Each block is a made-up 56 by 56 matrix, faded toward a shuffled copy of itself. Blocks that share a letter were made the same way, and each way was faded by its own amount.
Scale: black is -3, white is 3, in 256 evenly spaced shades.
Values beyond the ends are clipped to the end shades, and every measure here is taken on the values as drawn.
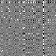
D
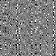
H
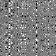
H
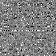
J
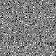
J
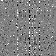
H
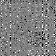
H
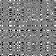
D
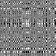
D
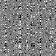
H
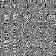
H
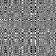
D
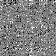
J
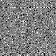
J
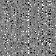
H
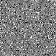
J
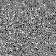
J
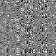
H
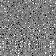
J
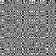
D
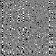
H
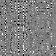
H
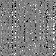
H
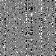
H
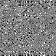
J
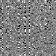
H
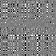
D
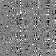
H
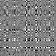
D
